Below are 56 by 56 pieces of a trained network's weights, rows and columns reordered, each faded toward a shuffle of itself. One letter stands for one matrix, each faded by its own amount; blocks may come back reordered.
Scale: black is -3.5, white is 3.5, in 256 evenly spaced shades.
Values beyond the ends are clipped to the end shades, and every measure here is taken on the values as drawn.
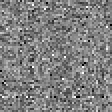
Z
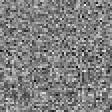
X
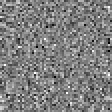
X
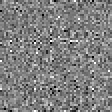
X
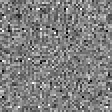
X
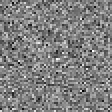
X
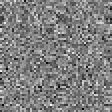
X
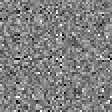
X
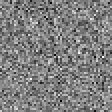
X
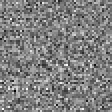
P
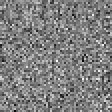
P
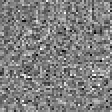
X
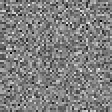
X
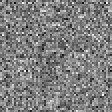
P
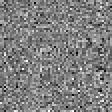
X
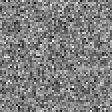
P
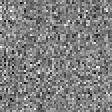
X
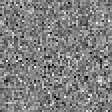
Z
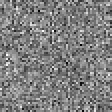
P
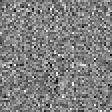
X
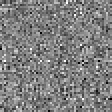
X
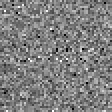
Z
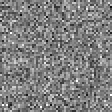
P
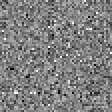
Z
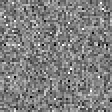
Z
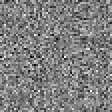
P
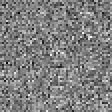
P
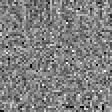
Z
